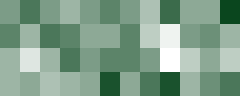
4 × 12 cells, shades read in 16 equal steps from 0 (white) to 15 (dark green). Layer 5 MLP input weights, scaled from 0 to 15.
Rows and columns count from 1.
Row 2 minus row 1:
2 -5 3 4 -1 -3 2 -1 -11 1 2 -9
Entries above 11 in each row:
2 0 0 2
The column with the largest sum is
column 6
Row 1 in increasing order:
5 6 7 7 8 8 8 8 10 11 12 15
